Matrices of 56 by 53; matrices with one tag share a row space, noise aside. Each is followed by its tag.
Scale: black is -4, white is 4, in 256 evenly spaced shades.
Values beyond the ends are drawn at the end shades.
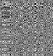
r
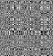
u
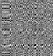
r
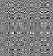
u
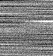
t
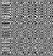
r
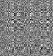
u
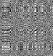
r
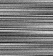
t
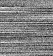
t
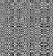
u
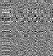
r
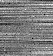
t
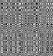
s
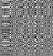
r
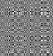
u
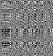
r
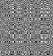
u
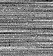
t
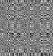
u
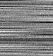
t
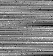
t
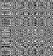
r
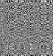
u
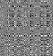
u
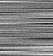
t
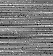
t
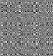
s
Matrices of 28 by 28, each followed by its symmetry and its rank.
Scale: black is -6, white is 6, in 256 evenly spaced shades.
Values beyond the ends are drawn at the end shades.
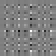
symmetric, rank one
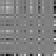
symmetric, rank one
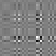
symmetric, rank one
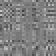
neither, rank three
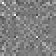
symmetric, rank five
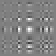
symmetric, rank one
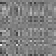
neither, rank three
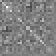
symmetric, rank five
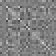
symmetric, rank five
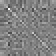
symmetric, rank five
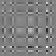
symmetric, rank one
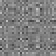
neither, rank three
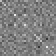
symmetric, rank five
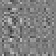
neither, rank three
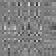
neither, rank three
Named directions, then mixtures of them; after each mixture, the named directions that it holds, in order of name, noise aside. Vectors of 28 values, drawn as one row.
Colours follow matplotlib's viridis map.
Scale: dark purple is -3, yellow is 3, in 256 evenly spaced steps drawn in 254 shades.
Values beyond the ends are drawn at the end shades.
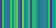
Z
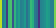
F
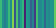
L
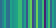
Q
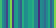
F, Z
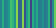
L, Z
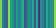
F, L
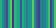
F, Z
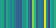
Q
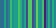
Q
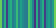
F, L, Q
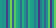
F, Q, Z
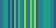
L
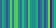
F, Q, Z
